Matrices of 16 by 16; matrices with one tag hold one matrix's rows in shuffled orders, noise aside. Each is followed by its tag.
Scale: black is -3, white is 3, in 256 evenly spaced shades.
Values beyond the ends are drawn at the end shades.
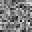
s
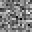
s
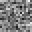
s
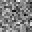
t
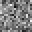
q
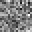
s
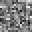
s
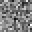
q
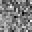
q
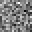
t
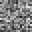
s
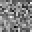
q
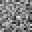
t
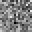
q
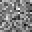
t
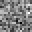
s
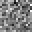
q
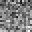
s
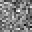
t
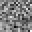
q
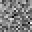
q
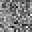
q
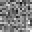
s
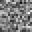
s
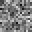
s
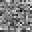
s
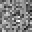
t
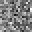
q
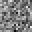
q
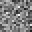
t
